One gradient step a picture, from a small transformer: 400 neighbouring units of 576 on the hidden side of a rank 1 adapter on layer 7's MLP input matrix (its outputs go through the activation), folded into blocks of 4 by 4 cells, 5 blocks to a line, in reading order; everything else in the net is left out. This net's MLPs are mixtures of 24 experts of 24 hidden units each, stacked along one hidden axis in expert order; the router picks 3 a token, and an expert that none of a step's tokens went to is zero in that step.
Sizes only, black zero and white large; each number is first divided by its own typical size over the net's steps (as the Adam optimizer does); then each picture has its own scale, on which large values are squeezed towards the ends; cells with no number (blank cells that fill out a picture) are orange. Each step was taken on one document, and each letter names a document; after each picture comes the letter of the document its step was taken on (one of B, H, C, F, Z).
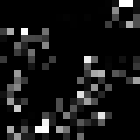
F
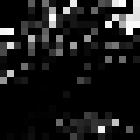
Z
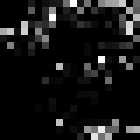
Z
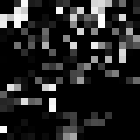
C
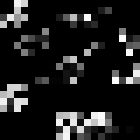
C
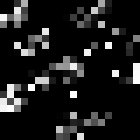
C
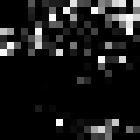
Z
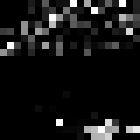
Z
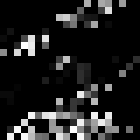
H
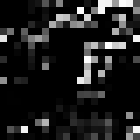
F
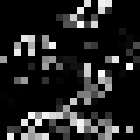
H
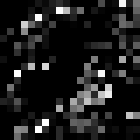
F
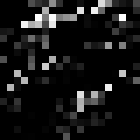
F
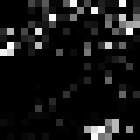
Z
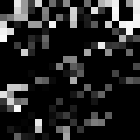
C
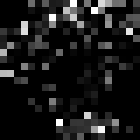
Z
